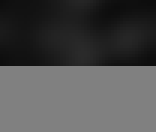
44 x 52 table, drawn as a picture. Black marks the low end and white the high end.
The table splits into 2 rows of 1 panel. Panel 1,1: very low, smooth, faint in contrast. Panel 2,1: middling, flat.
